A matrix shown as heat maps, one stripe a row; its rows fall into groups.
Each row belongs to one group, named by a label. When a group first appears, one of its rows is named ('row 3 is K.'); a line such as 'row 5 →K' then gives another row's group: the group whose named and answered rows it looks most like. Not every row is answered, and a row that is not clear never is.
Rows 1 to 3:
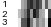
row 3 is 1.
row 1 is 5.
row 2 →1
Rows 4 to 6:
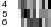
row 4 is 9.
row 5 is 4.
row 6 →5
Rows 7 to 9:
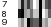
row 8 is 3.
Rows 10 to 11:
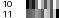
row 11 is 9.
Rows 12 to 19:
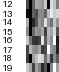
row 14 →4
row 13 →3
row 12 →3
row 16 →1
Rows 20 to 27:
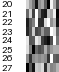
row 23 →3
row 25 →4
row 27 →3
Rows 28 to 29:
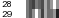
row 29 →9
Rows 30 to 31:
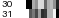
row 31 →1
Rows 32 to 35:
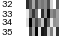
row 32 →3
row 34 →5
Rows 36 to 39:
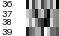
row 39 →9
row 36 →9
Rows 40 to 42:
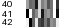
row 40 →1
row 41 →9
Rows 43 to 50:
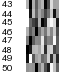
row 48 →3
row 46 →1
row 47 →3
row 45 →1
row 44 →5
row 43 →5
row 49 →9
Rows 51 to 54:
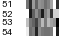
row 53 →1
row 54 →1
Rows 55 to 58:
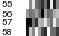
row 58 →9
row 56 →4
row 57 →3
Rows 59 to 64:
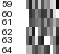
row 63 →9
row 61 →4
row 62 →9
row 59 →1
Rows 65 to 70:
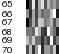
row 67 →3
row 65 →3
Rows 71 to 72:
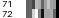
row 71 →9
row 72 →9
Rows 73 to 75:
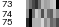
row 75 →3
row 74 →4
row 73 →1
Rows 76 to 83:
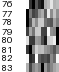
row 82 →4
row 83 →4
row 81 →3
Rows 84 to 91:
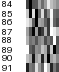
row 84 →3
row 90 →4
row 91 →9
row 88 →1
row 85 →5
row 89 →5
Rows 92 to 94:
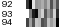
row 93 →1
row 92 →3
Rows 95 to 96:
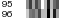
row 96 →5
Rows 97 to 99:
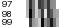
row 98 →4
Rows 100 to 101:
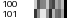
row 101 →9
